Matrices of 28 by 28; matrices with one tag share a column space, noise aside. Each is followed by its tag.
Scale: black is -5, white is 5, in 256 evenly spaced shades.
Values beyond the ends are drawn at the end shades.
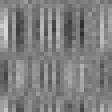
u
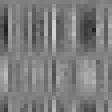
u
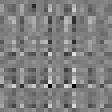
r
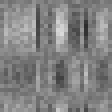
u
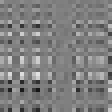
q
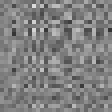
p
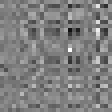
p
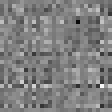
r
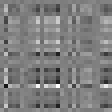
r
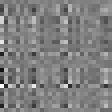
r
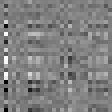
q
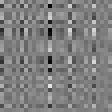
p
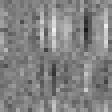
u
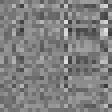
p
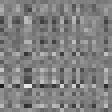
r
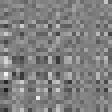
q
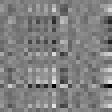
r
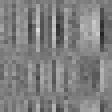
u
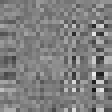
q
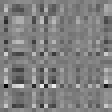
r
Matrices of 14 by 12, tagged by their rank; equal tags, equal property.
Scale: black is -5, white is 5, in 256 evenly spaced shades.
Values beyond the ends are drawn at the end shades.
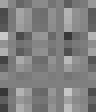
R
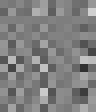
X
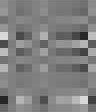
R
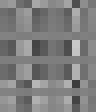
R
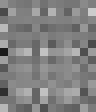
X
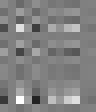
R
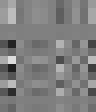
R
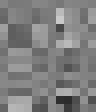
X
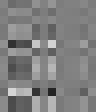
R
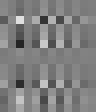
R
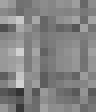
X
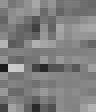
X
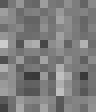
X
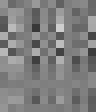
X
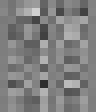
X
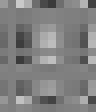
R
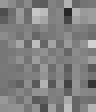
X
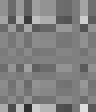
R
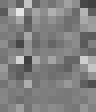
X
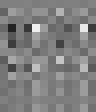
X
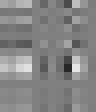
R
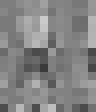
X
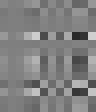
R
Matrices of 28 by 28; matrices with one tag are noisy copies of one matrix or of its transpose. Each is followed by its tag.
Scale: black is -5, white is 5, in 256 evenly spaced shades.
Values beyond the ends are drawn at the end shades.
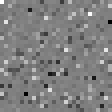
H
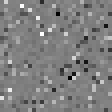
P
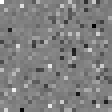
H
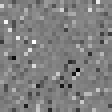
P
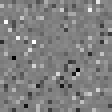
P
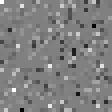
H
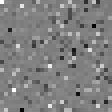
H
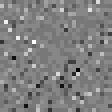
P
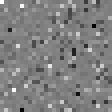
H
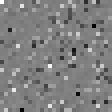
H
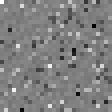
H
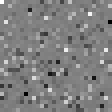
H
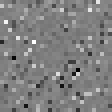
P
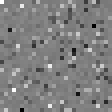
H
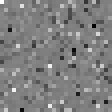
H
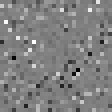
P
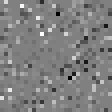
P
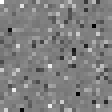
H
